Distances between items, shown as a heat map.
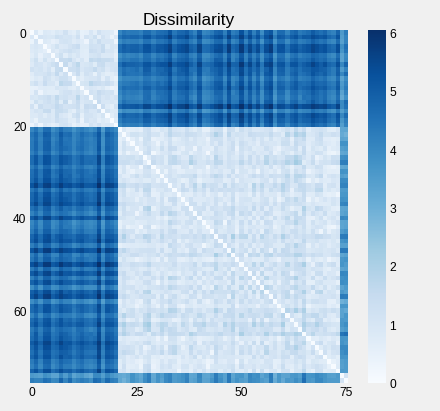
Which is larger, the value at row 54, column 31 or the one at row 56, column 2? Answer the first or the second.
the second
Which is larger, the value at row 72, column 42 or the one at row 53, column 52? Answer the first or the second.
the second
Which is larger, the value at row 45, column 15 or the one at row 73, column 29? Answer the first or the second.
the first
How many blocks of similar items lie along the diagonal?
3
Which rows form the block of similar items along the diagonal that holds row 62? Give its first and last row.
21 to 73
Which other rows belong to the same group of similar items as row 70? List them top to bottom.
21, 22, 23, 24, 25, 26, 27, 28, 29, 30, 31, 32, 33, 34, 35, 36, 37, 38, 39, 40, 41, 42, 43, 44, 45, 46, 47, 48, 49, 50, 51, 52, 53, 54, 55, 56, 57, 58, 59, 60, 61, 62, 63, 64, 65, 66, 67, 68, 69, 71, 72, 73
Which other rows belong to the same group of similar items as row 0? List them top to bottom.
1, 2, 3, 4, 5, 6, 7, 8, 9, 10, 11, 12, 13, 14, 15, 16, 17, 18, 19, 20
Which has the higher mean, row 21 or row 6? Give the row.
6
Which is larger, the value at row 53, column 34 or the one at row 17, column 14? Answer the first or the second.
the first
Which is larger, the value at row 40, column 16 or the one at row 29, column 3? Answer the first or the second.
the first
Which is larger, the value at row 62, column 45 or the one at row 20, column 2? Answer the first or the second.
the first
